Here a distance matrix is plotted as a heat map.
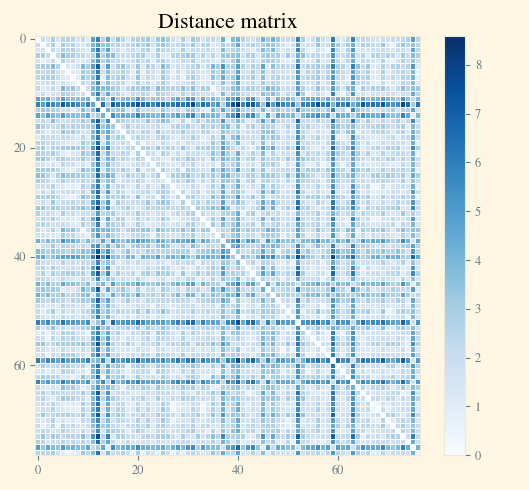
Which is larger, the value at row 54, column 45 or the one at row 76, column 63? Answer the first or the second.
the second
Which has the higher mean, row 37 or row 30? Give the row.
37
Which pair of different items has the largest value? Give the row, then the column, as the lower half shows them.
40, 12
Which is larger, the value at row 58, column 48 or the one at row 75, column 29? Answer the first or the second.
the second
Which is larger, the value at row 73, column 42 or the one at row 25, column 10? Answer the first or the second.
the second
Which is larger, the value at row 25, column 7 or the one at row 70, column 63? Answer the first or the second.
the second
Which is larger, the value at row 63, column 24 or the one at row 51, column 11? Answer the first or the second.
the first
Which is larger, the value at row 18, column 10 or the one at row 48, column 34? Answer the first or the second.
the second
